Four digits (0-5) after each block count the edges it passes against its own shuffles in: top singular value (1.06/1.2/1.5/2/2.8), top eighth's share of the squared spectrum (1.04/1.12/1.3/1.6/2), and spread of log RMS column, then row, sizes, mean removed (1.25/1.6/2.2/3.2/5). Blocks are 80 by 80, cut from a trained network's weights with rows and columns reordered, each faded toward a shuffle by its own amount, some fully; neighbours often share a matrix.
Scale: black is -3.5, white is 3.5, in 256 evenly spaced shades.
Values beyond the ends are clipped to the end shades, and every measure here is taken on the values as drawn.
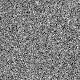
0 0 0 0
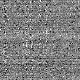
3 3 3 0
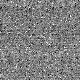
2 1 1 0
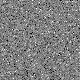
0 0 0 0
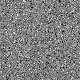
0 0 0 0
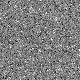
0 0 0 0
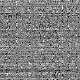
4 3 3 1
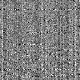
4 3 1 3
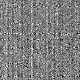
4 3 1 3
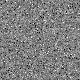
0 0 0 0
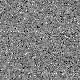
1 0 0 0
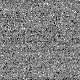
2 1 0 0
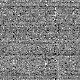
3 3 2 1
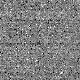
2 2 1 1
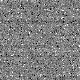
2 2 1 0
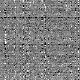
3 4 3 1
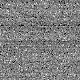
3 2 2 1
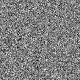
2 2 0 0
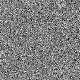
2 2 0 0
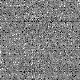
2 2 2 0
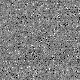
1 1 1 0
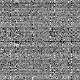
4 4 3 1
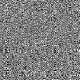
3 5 3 2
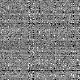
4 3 3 1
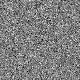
2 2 0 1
